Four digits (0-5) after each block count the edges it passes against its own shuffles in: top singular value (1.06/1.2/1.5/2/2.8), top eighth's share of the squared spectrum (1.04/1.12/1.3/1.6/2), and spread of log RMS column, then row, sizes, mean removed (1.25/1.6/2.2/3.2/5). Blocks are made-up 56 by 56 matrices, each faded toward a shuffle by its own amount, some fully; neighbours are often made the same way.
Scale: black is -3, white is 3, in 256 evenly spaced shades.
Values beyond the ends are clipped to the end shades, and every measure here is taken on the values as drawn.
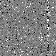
2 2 1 0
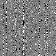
2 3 3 0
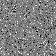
0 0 0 0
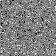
1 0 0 0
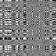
5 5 4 4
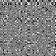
4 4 3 3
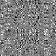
4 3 2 2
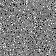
0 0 0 0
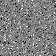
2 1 0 0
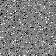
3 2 0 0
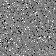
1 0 0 0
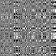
5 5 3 3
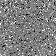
1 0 0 0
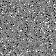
1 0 0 0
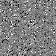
3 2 1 0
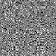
4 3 2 1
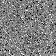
0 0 0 0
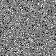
0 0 0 0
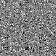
3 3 1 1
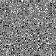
3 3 1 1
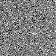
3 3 0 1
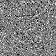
2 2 0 0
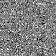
3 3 1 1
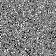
2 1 0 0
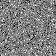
1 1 0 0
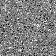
1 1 0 0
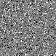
1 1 0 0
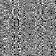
4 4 3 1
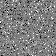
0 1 0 0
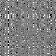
4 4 3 2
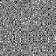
4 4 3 2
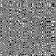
4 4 3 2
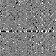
4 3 1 2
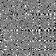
4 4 2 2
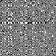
4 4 2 2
